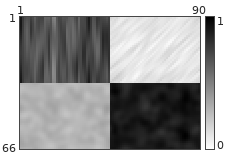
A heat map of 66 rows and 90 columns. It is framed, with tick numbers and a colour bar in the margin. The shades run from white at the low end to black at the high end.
The table splits into 2 rows of 2 panels. Panel 1,1: high, streaked downward. Panel 1,2: very low, slanting up to the right, faint in contrast. Panel 2,1: low, blotchy, faint in contrast. Panel 2,2: very high, blotchy, faint in contrast.
